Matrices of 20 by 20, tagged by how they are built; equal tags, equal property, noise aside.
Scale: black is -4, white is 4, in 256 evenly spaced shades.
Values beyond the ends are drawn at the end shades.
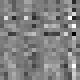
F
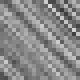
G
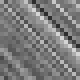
G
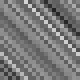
G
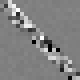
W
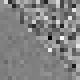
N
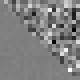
N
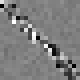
W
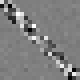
W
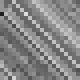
G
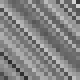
G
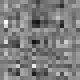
F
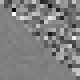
N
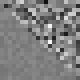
N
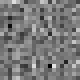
F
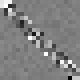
W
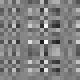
F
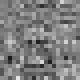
F
